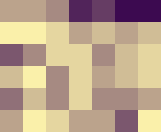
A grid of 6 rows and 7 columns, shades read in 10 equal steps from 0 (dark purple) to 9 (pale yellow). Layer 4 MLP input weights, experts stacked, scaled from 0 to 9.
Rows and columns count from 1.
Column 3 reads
5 8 8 5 5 8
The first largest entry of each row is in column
1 1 3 2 4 2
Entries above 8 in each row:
0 2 0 1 0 2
